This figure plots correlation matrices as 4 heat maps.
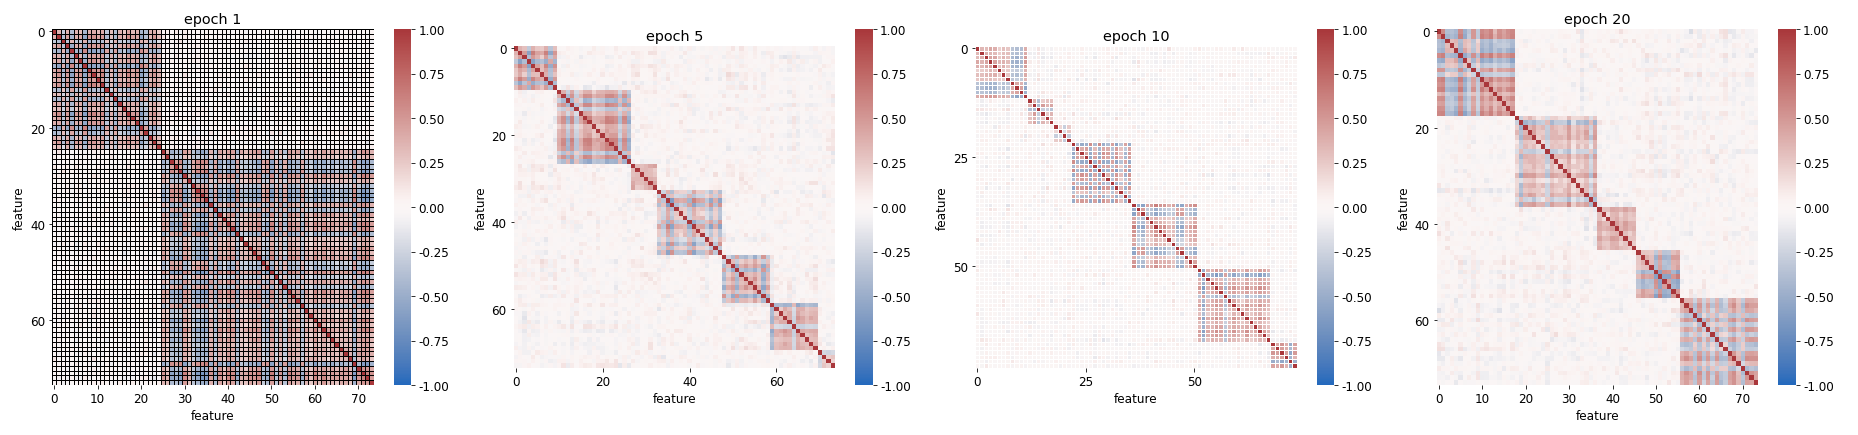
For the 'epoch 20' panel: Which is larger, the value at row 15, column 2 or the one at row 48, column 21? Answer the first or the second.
the second
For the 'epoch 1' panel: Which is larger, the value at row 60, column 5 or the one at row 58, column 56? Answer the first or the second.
the second
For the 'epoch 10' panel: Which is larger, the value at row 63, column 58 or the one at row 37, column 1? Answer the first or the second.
the first
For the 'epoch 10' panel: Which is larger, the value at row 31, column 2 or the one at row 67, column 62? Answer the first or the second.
the second
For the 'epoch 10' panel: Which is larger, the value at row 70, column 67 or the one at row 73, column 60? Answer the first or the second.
the second
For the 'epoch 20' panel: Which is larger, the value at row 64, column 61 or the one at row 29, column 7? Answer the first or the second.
the second
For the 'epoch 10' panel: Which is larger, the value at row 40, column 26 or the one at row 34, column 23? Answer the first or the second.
the first
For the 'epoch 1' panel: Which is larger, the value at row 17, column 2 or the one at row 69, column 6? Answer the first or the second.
the second
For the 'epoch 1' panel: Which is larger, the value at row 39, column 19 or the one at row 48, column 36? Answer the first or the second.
the first
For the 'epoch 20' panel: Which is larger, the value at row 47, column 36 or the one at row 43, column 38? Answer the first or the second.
the second
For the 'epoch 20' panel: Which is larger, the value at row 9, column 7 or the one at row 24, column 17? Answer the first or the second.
the first
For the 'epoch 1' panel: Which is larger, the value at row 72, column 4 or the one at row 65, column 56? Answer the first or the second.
the second
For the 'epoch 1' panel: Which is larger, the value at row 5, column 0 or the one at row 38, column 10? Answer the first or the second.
the first
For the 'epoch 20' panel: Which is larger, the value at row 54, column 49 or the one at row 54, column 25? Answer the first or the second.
the first
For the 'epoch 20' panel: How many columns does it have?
74
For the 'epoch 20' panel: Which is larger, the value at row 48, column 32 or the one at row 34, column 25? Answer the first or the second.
the first
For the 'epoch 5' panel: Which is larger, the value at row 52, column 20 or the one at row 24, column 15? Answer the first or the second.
the first
